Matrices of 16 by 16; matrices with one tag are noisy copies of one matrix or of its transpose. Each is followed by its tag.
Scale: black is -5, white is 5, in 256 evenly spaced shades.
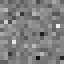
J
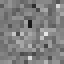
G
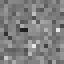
G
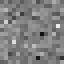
J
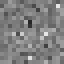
G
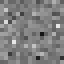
J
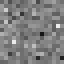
J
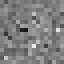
G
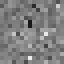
G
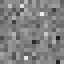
J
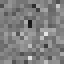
G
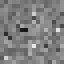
G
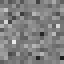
J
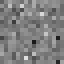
J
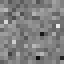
J
